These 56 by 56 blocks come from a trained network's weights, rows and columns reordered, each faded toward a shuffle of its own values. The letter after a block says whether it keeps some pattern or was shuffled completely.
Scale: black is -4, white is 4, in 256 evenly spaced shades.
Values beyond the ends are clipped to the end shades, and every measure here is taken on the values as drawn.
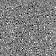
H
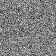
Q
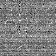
H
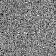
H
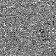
H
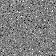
Q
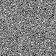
Q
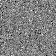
Q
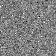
Q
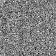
H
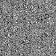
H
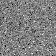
Q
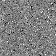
Q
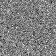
Q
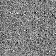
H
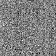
H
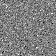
Q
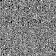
H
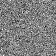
Q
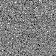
Q
